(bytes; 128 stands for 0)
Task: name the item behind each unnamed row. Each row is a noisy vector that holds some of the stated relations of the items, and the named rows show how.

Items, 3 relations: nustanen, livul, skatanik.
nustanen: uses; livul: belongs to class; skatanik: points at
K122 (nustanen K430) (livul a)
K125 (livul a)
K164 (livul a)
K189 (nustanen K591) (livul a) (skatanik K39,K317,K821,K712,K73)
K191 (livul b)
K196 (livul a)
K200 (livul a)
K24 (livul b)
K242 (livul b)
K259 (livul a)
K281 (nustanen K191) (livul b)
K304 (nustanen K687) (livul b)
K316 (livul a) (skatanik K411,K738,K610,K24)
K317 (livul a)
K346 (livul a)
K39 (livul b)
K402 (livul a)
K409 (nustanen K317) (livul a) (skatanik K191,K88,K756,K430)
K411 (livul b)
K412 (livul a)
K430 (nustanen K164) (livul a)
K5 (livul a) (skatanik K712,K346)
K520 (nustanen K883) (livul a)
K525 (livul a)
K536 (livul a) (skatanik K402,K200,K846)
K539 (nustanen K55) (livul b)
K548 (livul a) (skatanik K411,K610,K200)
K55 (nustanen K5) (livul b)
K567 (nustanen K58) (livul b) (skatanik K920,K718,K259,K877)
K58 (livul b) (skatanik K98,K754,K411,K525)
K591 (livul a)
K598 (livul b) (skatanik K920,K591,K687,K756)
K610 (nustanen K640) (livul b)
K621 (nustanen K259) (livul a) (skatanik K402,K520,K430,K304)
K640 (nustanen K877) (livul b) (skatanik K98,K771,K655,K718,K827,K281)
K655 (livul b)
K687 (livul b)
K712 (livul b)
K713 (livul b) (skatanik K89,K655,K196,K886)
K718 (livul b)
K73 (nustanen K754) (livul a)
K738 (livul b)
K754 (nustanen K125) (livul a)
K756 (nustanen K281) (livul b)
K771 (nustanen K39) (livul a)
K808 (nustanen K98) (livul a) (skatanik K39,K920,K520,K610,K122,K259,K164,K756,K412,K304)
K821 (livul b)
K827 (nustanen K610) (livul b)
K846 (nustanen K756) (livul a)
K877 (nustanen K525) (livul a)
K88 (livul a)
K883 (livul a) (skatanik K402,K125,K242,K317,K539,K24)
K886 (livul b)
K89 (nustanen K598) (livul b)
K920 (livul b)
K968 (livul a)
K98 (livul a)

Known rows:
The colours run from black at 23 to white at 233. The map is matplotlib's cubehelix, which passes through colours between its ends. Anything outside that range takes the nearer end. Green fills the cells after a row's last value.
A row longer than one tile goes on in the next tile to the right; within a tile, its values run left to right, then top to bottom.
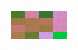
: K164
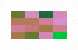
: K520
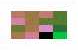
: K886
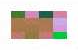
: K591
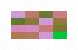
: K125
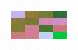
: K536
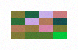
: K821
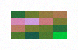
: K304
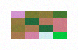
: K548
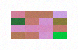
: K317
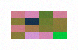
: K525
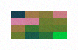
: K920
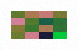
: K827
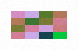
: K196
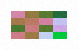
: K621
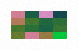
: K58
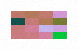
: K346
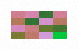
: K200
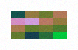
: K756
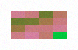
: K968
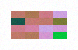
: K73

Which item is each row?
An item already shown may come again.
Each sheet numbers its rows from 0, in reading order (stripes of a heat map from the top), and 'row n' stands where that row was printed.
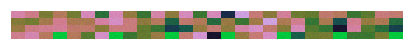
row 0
K968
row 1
K520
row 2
K738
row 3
K713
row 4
K125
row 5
K411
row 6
K610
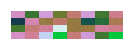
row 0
K189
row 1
K771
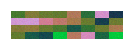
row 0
K191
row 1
K640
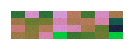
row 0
K259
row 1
K24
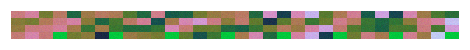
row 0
K968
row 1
K718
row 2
K567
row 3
K304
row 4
K640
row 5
K196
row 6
K58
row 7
K621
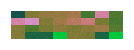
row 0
K687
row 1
K55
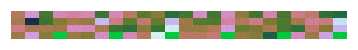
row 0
K98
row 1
K402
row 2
K808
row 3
K877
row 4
K55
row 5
K409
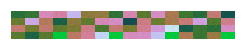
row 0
K39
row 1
K536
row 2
K5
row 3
K598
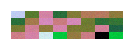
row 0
K883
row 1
K655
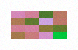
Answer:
K846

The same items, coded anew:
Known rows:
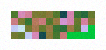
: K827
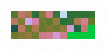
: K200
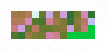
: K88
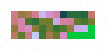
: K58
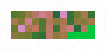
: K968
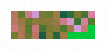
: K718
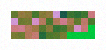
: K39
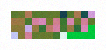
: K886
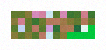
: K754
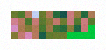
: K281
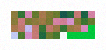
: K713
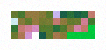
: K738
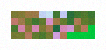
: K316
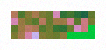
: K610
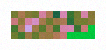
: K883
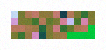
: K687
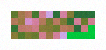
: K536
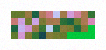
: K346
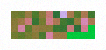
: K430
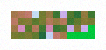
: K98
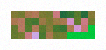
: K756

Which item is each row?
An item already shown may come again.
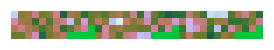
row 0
K687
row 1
K846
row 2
K5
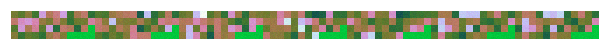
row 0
K189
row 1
K520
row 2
K771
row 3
K196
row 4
K191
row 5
K5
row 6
K5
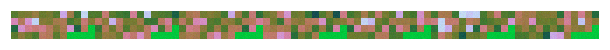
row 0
K125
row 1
K200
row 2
K402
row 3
K655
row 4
K317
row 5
K5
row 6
K591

